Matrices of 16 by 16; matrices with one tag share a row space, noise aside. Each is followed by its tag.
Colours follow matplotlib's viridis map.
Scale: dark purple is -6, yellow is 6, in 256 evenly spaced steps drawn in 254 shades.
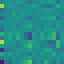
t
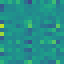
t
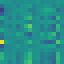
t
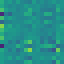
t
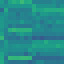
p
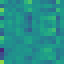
t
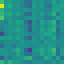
t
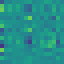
t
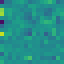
t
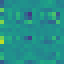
t
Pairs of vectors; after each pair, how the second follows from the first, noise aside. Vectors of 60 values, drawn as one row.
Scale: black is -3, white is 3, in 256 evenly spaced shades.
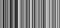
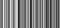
negated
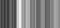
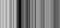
negated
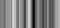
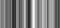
negated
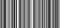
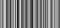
negated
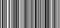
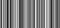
negated
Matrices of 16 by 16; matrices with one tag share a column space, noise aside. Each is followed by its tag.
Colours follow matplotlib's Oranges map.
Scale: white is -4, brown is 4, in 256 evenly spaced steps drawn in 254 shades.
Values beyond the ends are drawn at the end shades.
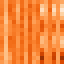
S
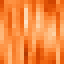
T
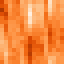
T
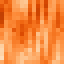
T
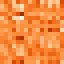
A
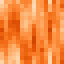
T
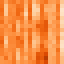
S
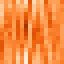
T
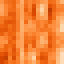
S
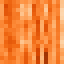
S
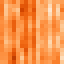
S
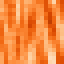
T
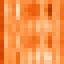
S
